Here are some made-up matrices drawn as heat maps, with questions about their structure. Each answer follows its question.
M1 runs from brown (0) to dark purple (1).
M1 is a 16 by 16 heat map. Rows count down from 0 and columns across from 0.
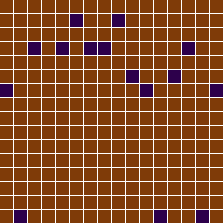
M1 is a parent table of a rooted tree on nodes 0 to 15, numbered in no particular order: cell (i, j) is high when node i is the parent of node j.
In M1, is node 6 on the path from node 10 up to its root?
yes
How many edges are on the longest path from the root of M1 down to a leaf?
5
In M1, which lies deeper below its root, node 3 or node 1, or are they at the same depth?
node 1
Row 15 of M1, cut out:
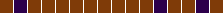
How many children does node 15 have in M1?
3
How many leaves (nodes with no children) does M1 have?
11
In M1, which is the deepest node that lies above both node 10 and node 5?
6
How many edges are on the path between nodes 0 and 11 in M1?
3
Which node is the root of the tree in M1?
3
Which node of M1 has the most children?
3
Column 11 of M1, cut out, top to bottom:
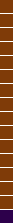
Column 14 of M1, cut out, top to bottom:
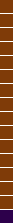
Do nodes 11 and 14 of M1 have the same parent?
yes
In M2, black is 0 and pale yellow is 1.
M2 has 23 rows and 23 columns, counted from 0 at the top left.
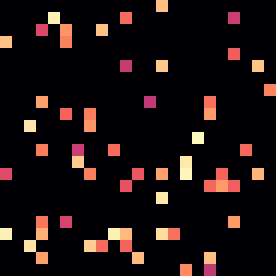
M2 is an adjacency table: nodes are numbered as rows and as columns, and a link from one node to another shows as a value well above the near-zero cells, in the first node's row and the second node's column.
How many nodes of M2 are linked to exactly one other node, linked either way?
0
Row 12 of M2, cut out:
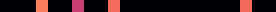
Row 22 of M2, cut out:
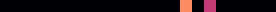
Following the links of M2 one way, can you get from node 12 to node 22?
yes
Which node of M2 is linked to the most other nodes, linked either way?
node 19
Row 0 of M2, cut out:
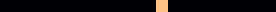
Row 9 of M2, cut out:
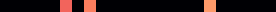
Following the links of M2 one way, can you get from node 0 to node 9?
yes
